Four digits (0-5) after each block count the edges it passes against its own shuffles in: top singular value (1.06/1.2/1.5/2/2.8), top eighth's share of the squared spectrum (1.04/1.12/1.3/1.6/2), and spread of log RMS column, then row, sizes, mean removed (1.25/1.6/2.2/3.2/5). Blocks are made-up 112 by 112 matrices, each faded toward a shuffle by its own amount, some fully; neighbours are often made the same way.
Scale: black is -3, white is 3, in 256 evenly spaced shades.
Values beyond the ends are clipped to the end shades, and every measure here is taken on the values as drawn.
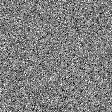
2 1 0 0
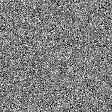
1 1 0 0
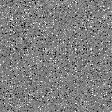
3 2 1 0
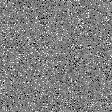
3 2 1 0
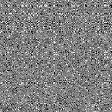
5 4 2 3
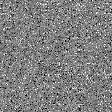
3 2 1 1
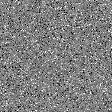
2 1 0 0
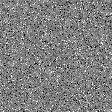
2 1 0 0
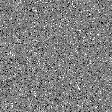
3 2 0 1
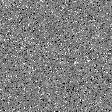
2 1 0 0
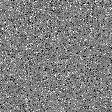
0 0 0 0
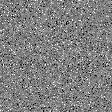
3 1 0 0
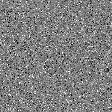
3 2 0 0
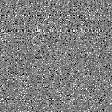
4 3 1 2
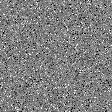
0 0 0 0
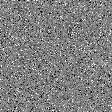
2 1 0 0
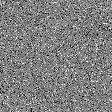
0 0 0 0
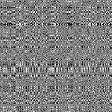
5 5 4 4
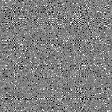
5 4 2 3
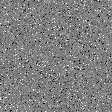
0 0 0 0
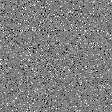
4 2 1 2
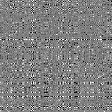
5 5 3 4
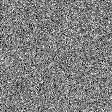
2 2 0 0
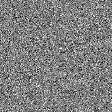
3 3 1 1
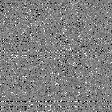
4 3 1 2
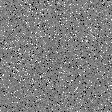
1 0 0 0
